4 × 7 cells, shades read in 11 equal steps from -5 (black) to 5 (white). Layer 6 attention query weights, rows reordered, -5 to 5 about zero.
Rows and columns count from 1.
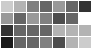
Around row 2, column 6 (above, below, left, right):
-1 2 -2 5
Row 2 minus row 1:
-2 -3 1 1 -3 0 8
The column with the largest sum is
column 7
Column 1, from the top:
3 1 -3 -4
